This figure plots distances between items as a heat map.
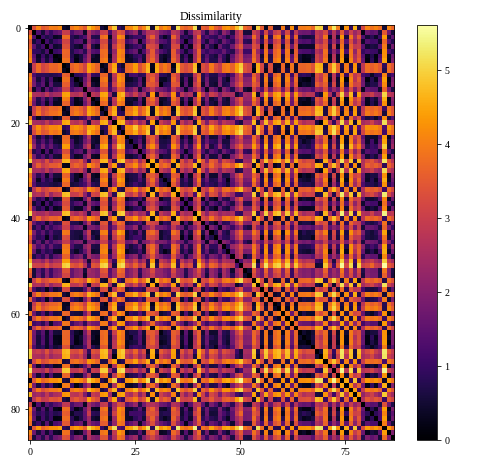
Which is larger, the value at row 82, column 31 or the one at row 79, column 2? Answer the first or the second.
the second
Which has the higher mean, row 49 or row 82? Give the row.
49
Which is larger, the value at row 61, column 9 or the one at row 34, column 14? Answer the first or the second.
the second
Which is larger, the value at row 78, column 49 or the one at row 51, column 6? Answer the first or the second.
the first
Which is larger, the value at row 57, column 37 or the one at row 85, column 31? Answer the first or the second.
the first
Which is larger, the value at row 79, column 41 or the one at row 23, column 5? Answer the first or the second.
the first
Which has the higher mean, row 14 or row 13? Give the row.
14
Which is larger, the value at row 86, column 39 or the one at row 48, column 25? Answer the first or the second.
the first
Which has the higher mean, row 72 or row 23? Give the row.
72
